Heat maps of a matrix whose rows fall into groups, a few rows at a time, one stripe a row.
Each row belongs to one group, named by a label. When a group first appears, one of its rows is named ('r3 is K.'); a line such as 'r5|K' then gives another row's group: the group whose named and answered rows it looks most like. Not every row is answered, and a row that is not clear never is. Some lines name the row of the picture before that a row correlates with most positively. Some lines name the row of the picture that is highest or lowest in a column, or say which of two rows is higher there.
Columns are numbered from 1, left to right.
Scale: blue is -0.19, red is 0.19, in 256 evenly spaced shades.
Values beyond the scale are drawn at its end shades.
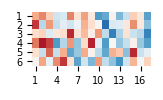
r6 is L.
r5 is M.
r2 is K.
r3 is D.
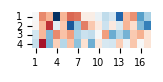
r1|D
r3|L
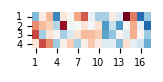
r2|D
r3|K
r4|D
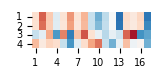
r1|D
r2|D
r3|M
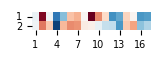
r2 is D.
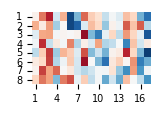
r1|M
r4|L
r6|M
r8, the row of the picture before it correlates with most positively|2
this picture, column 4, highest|7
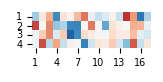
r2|K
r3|M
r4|L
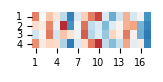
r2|M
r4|K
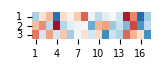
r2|L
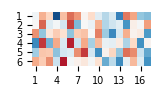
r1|D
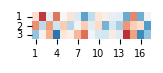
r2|K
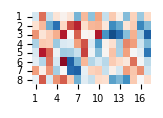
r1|L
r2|D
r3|D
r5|M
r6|M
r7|K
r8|L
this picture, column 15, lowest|5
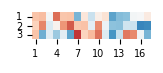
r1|L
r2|D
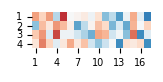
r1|D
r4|D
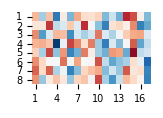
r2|M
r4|D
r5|M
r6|D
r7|K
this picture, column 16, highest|3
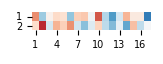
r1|K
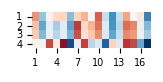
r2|K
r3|K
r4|M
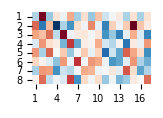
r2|K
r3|D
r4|L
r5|K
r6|D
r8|L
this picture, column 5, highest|3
